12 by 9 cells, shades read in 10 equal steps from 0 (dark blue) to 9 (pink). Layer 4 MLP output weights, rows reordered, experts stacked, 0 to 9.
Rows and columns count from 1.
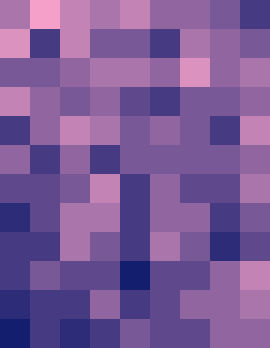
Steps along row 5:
up up down down up down down up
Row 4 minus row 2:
-1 3 -3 1 -1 0 -2 -1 1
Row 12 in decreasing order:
5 5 4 3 3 2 2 1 0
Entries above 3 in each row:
8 7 9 7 7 7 4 5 4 3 4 3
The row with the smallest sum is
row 12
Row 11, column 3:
2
